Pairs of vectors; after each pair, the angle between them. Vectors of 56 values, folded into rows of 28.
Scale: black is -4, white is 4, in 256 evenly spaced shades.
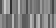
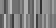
partly opposed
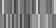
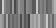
nearly parallel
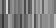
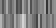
orthogonal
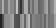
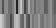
nearly opposite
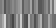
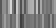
orthogonal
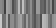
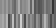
partly aligned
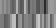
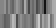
nearly parallel
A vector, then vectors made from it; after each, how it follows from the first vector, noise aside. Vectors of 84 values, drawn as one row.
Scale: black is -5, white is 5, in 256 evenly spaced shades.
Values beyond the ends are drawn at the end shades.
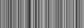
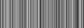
wrapped around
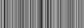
wrapped around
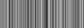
wrapped around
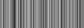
wrapped around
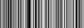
scaled up
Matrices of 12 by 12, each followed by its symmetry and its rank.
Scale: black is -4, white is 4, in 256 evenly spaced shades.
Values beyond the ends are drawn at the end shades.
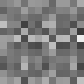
neither, rank two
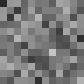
symmetric, full rank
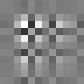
symmetric, rank one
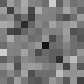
symmetric, full rank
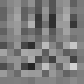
neither, rank two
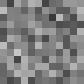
antisymmetric, full rank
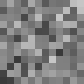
antisymmetric, full rank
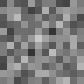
symmetric, full rank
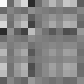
symmetric, rank one
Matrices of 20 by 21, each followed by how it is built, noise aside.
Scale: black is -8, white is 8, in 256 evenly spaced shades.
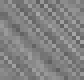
Toeplitz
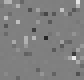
sparse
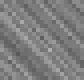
Toeplitz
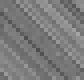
Toeplitz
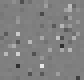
sparse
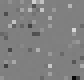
sparse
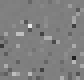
sparse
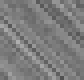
Toeplitz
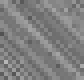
Toeplitz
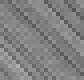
Toeplitz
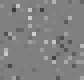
sparse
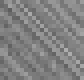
Toeplitz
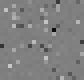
sparse
